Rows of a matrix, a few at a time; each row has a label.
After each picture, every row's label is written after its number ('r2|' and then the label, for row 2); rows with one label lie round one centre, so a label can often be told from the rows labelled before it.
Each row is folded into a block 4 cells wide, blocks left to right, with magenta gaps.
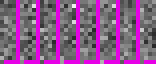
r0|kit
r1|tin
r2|kit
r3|tin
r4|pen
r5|tin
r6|kit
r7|pen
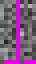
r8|pen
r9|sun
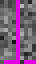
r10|kit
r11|sun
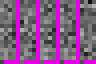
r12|pen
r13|kit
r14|pen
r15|pen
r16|sun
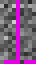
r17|tin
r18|sun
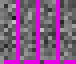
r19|tin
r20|kit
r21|pen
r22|kit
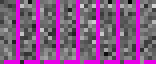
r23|kit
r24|sun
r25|pen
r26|pen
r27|tin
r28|sun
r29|sun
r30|tin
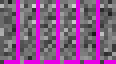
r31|sun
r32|tin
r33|tin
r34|tin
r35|pen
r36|sun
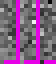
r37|pen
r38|tin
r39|sun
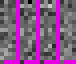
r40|kit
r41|sun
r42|sun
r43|kit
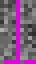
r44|kit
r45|pen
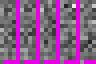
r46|pen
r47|pen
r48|pen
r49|tin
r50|tin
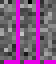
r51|sun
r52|sun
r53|kit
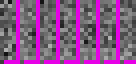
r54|sun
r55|pen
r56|kit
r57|kit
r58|pen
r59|pen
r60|kit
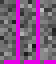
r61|kit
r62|sun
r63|pen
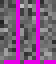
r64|kit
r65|sun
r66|kit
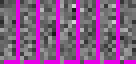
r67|kit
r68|kit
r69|pen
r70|tin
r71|pen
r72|tin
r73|kit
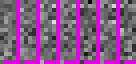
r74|kit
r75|pen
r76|tin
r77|tin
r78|sun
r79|tin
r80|sun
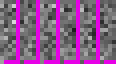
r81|tin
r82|kit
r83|tin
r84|pen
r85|pen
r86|kit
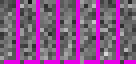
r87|kit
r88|sun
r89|pen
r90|kit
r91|tin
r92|kit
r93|sun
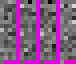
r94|pen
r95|sun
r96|sun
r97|tin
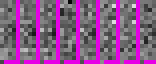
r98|pen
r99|pen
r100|pen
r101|sun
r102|pen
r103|tin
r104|tin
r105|pen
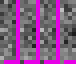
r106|kit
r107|pen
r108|pen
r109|pen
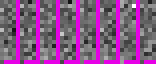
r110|pen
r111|sun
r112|pen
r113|sun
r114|pen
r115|pen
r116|tin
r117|sun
